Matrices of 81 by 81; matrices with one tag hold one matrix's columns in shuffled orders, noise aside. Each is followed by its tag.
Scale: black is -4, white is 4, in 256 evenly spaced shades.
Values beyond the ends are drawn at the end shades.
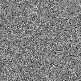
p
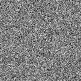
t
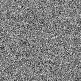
p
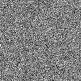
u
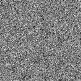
t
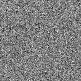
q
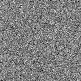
p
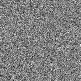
u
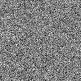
u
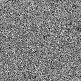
q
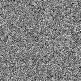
t
